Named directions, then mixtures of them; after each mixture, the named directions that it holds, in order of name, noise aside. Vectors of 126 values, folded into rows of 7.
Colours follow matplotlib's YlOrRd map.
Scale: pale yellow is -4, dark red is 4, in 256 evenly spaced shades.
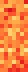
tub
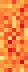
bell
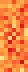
bell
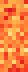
tub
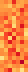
bell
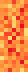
bell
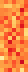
bell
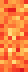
bell, tub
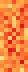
bell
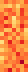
bell, tub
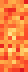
bell, tub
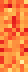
bell, tub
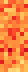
tub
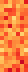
bell, tub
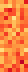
bell, tub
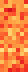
tub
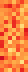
bell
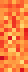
bell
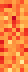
bell, tub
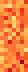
bell, tub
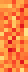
bell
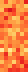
tub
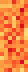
bell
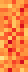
bell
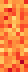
bell, tub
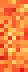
bell, tub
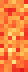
bell, tub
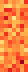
bell, tub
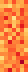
bell, tub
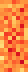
bell
